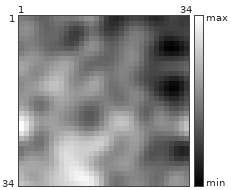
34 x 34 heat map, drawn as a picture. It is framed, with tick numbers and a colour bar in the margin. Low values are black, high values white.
Ninth with the lowest average: top right. Histogram: bell-shaped. Lone odd cells: none. Average level on the scale: 50%. Grain: blotchy. Slope: up to the bottom left.
